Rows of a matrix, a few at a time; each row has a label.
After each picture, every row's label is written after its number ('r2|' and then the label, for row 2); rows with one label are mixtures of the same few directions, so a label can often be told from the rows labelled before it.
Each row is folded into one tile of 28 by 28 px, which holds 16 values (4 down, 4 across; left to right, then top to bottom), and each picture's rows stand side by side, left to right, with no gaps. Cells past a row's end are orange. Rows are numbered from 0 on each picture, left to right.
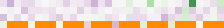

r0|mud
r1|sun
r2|mud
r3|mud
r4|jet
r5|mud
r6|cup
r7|cup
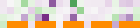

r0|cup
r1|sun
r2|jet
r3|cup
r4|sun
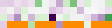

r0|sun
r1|mud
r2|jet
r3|mud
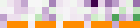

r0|cup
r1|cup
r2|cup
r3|mud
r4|cup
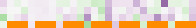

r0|cup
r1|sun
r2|mud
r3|sun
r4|cup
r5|sun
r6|sun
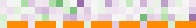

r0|cup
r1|sun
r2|sun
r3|sun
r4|jet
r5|cup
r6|mud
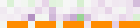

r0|mud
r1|cup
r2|mud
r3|cup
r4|cup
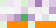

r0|mud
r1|mud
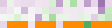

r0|jet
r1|cup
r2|jet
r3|jet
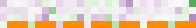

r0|sun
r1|jet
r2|mud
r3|mud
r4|jet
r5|jet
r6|cup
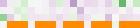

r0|cup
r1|sun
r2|jet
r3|mud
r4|mud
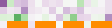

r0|jet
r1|jet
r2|sun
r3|mud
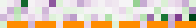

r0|cup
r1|cup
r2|sun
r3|cup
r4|cup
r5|cup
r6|cup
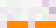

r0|mud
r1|jet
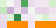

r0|sun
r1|sun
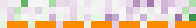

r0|cup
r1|cup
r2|sun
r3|mud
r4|cup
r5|mud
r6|cup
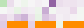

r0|jet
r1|cup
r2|jet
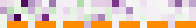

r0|sun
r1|sun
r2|cup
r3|sun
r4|sun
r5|cup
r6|mud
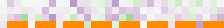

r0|mud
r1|cup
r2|jet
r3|sun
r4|sun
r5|mud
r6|mud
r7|jet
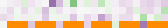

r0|cup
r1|cup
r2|jet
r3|jet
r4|jet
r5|mud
